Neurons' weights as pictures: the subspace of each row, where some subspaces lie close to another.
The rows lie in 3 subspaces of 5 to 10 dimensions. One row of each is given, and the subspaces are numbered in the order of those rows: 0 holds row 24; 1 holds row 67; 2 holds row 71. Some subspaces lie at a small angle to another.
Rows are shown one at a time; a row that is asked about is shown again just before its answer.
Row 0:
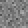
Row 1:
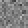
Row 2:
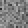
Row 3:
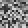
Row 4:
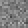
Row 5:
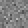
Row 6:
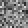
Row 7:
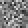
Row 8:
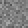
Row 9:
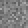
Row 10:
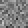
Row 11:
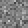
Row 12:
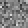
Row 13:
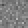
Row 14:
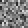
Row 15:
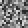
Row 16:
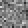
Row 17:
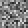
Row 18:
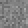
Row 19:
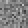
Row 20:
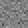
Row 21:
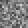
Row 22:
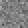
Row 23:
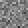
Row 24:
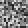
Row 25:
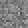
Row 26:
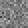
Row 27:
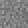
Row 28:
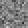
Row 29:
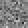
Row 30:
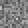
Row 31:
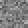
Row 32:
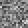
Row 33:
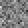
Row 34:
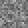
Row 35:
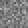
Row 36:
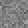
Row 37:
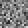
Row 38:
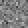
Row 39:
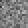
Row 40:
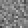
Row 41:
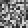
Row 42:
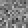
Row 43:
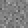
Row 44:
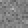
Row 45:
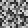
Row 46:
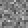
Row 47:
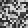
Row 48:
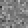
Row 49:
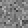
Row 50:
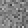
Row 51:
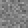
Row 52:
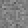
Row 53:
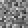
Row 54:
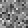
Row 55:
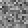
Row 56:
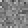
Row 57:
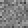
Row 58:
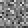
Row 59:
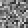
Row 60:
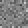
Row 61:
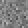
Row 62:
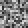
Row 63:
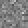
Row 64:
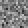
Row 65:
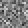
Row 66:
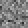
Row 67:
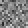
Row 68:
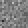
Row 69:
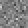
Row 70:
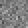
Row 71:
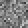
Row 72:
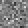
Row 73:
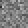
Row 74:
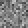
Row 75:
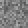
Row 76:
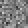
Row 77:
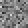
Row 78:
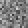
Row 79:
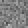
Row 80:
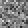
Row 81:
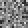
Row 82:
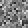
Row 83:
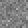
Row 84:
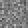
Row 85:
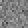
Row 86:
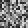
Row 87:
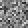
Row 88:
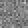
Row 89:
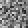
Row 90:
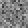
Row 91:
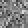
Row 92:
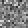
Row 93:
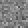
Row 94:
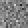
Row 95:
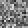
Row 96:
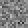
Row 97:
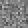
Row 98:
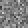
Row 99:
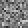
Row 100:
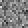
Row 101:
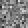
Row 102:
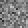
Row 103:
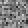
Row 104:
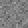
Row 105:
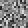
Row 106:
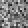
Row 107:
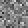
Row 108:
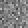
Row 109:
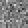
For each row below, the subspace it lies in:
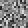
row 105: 0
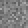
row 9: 2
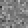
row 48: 1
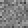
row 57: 0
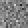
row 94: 0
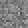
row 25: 1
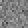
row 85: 2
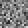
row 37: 0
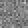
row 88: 0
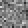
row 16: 0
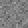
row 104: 1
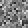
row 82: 1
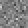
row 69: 0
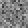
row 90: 2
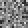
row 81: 0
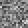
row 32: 1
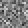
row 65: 2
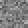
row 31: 2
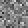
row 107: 2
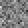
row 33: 1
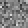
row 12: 0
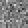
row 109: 0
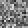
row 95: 0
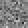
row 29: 1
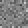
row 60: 0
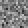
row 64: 0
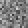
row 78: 2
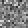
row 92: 0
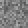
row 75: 0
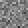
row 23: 0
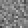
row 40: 0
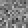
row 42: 0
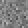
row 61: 2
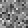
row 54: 1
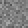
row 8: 0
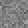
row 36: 1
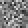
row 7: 0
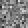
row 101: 1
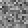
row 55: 2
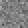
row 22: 1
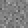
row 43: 0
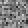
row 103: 2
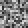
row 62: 1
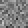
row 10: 1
